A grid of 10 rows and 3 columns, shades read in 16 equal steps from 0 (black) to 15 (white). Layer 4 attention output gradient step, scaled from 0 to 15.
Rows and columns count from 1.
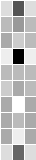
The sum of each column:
114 93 114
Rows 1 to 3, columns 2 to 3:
5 13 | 9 11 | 12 11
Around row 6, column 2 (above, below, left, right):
11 15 12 11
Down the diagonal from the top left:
13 9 11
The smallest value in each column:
10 0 10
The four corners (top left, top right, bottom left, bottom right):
13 13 13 13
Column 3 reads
13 11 11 14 11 11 10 10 10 13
